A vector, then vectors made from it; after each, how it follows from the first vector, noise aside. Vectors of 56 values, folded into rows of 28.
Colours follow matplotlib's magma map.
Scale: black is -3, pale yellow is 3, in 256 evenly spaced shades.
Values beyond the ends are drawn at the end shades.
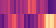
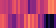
negated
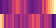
wrapped around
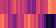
negated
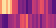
reversed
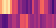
reversed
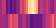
wrapped around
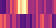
wrapped around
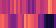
negated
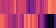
negated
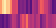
reversed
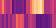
wrapped around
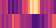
wrapped around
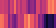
negated
